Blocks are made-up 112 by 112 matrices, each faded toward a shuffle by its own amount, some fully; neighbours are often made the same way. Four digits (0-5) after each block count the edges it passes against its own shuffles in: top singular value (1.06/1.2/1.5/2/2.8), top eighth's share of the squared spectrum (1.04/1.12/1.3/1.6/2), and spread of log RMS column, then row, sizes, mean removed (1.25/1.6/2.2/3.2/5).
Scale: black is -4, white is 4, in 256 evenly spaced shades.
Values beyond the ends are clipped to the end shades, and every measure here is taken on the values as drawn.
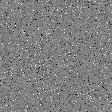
0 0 0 0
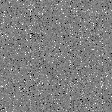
1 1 1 0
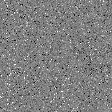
1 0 1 0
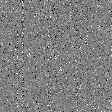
1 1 2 0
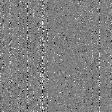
3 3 3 0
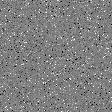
0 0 0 0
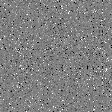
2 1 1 0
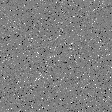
0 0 0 0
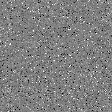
1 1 1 1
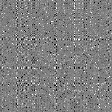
5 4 3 3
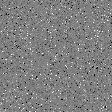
3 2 0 0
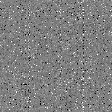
4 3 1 1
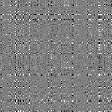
5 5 4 3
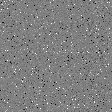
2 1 0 0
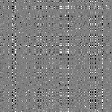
5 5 4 3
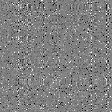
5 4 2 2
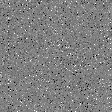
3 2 0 0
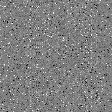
3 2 1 0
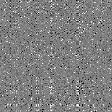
4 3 2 2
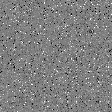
3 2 1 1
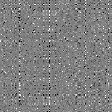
5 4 3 2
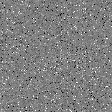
3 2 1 0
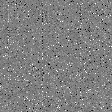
3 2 1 0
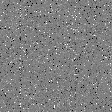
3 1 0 0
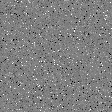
0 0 0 0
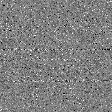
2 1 0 2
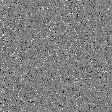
1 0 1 0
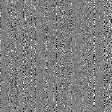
2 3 4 0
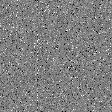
1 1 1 0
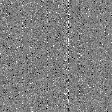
3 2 3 0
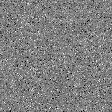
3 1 0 0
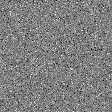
0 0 0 0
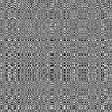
5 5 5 4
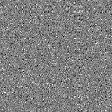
4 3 2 1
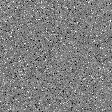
0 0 0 0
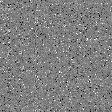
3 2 1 0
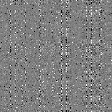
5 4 3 2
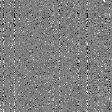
4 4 3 1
